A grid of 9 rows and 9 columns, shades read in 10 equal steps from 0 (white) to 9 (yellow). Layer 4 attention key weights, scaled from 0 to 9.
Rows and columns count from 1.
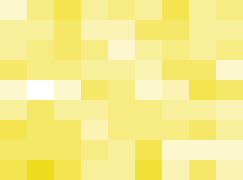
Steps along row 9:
up down down same up down up down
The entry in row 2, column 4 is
3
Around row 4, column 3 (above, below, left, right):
6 2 5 4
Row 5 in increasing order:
0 2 2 2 3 5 6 6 7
